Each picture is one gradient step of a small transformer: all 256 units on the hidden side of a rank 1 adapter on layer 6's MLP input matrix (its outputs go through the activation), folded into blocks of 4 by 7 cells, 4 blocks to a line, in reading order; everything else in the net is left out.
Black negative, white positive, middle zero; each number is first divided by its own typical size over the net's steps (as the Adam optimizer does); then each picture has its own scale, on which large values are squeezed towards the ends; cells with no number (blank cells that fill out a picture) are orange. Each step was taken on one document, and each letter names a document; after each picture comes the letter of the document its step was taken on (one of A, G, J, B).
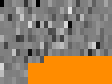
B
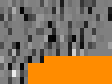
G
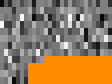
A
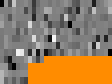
B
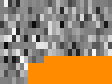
A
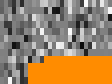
G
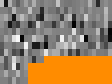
A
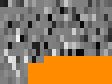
A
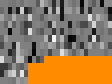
G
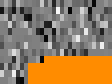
G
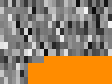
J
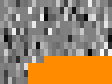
A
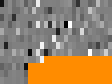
B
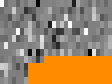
B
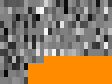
A
